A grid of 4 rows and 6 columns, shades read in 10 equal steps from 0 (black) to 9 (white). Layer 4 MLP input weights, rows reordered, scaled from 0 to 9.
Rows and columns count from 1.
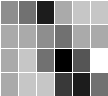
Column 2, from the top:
4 6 7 7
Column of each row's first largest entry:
5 1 6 2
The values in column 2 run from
4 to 7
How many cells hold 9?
1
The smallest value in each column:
5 4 1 0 1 4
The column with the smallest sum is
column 4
